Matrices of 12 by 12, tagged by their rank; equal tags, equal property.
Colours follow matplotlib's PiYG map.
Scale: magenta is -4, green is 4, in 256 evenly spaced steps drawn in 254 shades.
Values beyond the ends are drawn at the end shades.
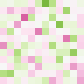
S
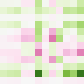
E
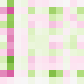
E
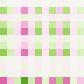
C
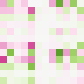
E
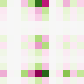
C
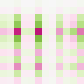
C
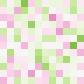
S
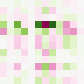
E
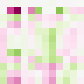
E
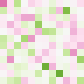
S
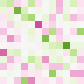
S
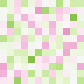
S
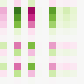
C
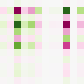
C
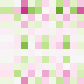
E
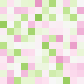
S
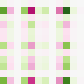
C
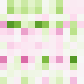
E
